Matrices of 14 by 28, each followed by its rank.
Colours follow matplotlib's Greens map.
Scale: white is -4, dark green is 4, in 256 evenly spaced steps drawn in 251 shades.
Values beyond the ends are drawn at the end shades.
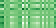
one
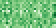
three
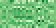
three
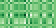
one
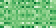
two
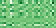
two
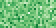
full rank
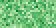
full rank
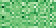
three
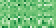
three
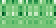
one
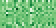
three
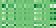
one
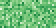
full rank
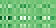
one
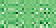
two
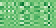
two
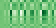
one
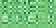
two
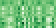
two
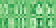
two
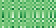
one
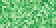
full rank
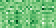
three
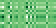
one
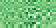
three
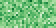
full rank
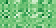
three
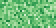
full rank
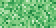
full rank
